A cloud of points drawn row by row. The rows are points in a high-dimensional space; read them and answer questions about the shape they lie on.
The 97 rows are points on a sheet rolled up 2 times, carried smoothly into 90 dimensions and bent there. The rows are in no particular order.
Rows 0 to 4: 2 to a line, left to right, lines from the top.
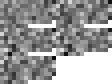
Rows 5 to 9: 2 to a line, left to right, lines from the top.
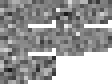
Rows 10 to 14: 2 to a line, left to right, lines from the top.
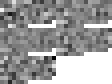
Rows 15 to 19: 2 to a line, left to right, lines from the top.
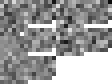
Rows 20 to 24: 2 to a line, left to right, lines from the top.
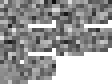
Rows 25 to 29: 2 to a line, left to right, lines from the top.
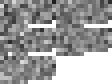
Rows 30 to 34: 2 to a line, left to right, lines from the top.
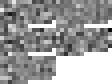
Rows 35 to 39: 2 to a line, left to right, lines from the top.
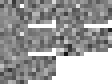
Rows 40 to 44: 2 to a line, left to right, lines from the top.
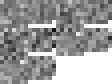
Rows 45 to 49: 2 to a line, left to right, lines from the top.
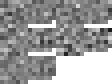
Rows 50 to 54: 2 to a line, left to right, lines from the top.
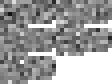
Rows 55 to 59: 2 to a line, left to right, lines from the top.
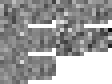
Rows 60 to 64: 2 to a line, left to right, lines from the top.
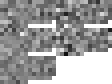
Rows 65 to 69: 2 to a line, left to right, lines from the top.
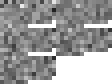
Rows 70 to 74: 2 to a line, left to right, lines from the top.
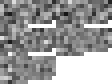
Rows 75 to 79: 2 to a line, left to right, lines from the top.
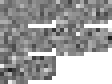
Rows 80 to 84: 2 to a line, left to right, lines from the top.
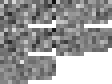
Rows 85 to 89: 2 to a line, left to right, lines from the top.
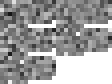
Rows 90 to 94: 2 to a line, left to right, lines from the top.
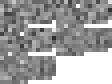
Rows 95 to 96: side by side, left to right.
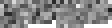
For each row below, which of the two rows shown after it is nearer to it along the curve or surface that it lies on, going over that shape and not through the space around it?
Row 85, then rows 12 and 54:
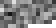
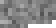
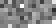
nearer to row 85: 54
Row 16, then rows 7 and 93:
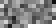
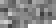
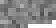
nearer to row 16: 7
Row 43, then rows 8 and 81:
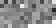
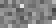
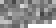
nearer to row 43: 81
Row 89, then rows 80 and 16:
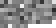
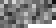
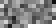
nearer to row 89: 80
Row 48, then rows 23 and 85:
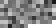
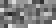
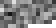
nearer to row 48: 85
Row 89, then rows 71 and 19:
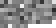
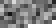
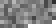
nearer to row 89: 71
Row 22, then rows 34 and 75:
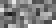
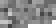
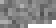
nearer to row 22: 34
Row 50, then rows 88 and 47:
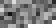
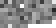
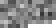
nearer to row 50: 88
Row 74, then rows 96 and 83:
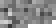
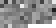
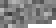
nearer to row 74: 96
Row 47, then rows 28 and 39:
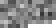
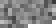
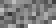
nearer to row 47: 28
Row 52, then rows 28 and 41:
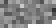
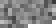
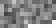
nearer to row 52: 41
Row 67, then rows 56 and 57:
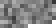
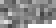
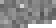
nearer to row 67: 56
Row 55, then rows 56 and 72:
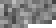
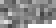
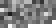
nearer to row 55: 56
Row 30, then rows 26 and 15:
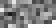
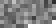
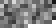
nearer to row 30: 15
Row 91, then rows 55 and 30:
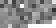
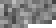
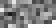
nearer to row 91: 30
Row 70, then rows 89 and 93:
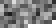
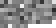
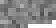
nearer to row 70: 89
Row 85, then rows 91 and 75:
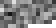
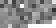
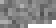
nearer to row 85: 91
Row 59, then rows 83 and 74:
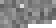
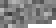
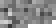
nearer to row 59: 83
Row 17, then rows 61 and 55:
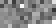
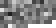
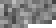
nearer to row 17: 61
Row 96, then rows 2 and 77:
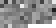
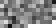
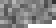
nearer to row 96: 77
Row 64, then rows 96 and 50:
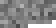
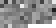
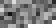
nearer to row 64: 96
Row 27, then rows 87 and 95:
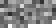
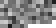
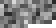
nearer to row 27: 95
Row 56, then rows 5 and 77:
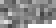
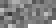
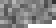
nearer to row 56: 77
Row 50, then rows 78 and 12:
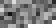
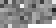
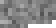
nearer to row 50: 78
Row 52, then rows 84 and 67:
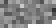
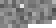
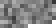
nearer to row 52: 84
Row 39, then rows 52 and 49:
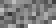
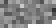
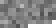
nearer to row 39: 52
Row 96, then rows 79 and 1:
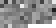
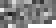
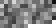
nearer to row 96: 79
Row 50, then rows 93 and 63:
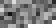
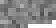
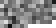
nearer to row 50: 63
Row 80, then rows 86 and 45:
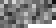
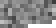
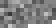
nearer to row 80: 86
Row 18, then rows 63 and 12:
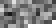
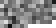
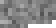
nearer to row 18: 63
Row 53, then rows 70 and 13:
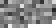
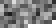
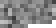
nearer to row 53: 70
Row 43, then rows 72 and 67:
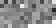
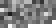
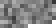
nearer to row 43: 72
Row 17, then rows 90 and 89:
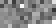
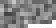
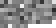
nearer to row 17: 89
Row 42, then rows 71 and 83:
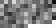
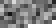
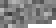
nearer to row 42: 71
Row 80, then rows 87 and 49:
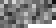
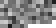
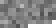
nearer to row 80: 87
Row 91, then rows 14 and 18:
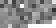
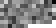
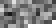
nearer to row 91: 18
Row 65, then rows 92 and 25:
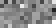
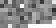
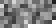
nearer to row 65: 92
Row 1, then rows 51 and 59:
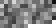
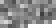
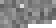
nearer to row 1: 51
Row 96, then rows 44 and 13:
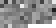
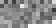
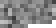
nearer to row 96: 44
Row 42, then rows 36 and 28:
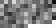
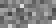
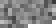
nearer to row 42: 28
